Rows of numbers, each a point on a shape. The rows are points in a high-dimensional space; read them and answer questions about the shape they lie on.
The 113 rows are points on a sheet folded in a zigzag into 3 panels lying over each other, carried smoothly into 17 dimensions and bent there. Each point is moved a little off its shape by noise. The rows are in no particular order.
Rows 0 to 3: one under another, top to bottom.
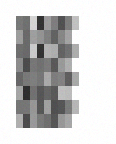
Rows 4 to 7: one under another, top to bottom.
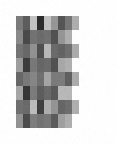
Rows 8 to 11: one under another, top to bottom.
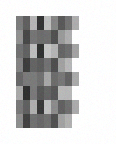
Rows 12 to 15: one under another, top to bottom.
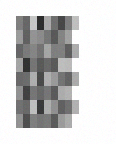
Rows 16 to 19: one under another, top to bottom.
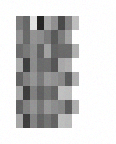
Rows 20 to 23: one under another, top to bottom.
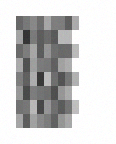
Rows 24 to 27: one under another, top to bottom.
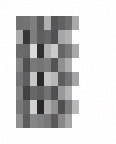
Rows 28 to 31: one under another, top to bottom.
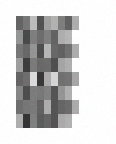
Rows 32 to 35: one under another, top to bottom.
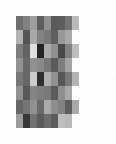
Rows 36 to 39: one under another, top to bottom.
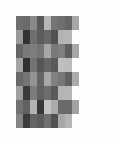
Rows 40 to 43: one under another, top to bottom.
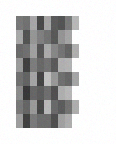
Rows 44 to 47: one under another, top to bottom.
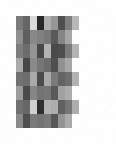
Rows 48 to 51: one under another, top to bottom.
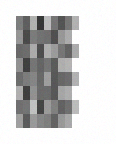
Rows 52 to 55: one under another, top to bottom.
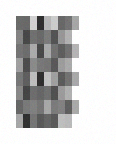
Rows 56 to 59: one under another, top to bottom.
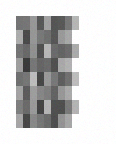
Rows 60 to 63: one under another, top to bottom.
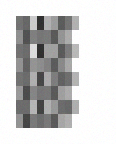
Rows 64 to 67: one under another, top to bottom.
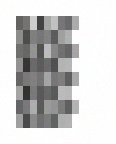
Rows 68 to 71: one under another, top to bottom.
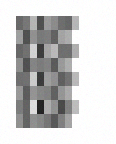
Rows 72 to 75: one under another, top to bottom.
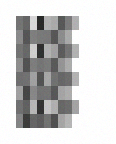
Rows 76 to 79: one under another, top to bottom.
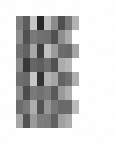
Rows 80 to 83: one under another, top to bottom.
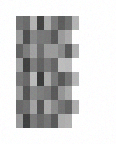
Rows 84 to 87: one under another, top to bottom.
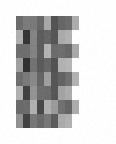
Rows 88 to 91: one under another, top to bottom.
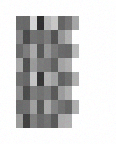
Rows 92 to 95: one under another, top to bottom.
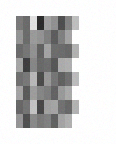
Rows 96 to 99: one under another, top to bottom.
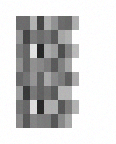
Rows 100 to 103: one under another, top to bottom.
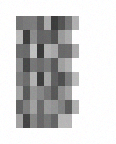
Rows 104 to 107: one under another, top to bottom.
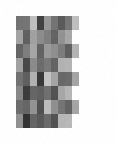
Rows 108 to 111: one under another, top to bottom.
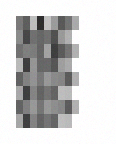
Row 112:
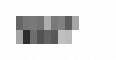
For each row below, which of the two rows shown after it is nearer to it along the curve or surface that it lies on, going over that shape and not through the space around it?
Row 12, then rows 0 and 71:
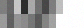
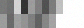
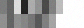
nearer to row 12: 71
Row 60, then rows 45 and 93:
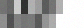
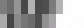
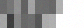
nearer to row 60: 93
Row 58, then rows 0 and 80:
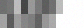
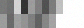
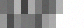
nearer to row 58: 0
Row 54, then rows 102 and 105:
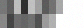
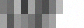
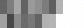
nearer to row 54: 102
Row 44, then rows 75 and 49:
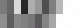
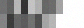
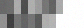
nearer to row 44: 49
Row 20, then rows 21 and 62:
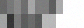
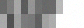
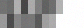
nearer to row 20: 62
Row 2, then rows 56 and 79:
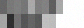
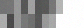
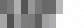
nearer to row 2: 56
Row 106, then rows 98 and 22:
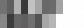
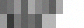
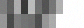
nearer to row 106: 22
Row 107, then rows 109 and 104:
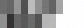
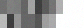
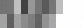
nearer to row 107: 109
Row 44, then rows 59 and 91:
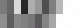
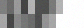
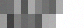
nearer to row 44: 91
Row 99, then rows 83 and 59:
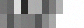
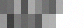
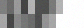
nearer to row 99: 83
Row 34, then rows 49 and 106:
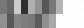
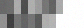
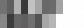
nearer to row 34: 49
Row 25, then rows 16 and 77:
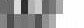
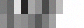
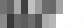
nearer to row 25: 16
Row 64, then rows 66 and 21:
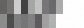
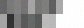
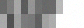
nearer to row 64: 21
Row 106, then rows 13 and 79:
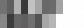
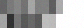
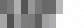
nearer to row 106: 13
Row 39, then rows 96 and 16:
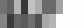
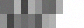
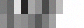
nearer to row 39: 96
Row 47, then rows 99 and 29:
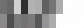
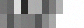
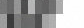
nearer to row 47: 99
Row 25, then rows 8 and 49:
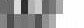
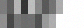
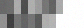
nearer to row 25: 49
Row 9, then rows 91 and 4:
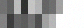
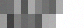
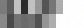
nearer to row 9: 4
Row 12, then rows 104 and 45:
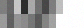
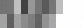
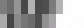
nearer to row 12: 104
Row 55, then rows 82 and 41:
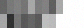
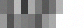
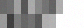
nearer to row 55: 41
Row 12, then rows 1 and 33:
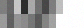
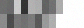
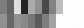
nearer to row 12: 33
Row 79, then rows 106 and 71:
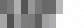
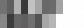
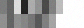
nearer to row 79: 71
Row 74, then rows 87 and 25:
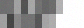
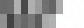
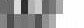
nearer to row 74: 87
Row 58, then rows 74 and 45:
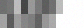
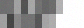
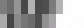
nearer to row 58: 74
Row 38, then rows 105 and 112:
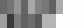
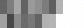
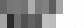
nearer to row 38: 112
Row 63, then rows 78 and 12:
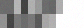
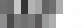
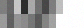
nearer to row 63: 78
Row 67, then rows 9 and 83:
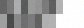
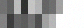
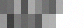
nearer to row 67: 83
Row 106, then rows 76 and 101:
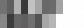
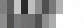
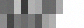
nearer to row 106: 76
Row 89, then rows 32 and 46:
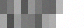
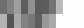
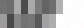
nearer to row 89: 32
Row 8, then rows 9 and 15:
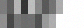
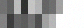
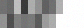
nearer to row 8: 9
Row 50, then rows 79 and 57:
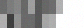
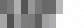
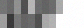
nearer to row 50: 57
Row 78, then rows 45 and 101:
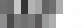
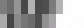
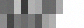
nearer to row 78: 101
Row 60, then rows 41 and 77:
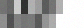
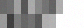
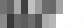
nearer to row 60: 41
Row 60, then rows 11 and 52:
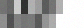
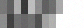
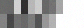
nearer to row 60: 52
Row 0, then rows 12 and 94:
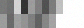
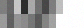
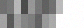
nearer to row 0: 94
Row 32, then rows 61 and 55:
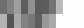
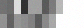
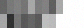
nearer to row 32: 61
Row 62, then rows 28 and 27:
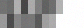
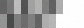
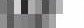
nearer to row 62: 27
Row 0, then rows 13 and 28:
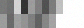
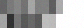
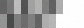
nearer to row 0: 28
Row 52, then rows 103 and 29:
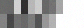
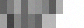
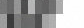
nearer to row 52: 103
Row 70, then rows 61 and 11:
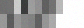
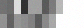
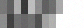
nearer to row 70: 61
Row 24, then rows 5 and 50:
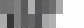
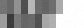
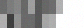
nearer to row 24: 5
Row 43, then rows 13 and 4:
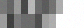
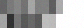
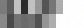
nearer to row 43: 4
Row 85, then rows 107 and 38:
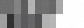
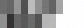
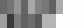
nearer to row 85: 107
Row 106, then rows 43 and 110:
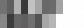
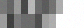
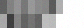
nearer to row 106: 43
